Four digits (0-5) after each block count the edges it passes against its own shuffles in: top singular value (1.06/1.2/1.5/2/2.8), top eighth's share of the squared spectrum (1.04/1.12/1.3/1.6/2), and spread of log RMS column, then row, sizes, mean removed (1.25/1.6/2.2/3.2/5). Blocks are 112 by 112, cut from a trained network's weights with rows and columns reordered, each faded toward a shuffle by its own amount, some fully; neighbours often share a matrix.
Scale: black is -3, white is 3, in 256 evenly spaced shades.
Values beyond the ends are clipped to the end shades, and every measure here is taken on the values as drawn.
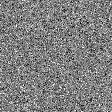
0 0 0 0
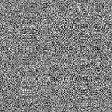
4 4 2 3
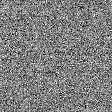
2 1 0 0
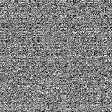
4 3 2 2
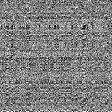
4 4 2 3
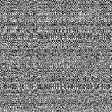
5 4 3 3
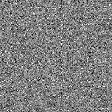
4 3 1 2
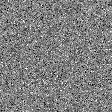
0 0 0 0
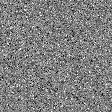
0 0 0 0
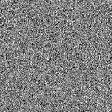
4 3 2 1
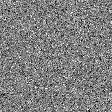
2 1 0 0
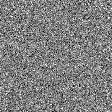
3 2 0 0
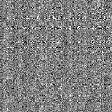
4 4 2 3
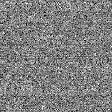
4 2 1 1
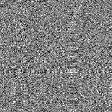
4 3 1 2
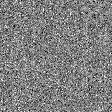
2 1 0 0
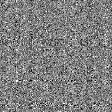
3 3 1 2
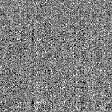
3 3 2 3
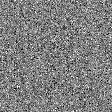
1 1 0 0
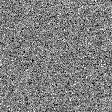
2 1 0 0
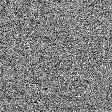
1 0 0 0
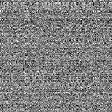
4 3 1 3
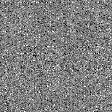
3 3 1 2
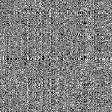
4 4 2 3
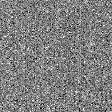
2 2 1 1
